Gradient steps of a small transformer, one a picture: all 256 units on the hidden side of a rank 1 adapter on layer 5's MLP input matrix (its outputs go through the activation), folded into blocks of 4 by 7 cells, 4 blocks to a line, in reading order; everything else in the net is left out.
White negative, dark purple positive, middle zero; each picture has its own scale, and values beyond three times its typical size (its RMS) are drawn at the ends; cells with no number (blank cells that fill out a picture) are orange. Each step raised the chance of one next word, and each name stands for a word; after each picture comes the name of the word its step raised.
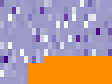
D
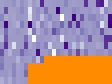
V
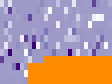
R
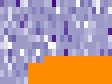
D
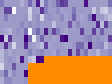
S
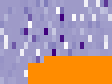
V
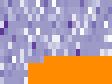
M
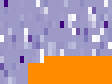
D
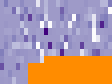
D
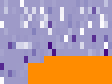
S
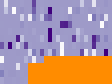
R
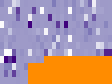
R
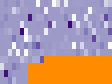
M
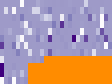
S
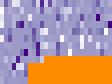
V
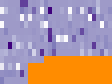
R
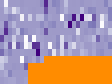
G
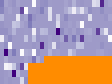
D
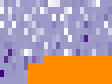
S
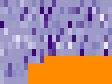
V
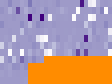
M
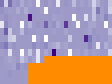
M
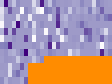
V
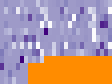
D
